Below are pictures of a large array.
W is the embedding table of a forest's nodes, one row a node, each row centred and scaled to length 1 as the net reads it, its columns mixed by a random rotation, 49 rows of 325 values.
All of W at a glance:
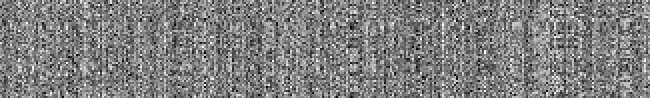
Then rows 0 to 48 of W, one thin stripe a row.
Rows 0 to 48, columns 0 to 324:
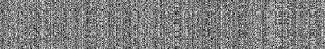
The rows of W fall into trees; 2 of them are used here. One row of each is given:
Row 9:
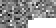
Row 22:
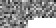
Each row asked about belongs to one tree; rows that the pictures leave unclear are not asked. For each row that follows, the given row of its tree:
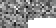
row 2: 22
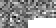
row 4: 9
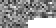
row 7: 22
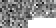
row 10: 9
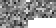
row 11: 22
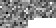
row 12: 22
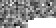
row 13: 22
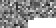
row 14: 22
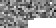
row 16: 22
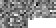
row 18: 9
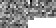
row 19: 22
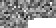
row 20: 22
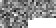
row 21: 9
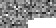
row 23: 22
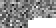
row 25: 9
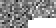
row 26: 9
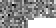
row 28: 9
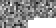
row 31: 22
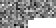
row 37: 22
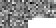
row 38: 9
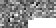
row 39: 9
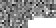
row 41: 9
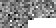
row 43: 9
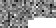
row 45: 9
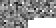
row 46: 22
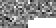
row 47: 22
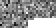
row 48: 22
